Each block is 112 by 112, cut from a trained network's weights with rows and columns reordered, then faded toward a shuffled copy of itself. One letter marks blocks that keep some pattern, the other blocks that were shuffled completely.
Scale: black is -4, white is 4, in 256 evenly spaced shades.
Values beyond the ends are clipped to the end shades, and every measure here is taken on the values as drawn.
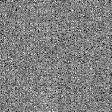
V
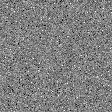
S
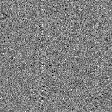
V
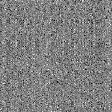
V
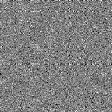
V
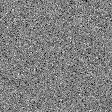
S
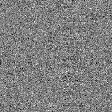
V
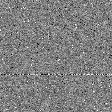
V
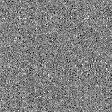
V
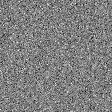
S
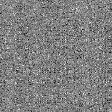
V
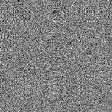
V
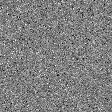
S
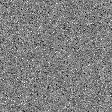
S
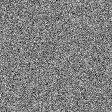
S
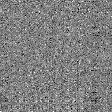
V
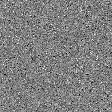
S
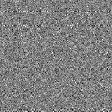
V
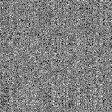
V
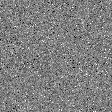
S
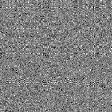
V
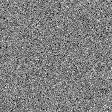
S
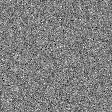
S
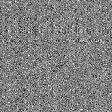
V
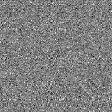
V
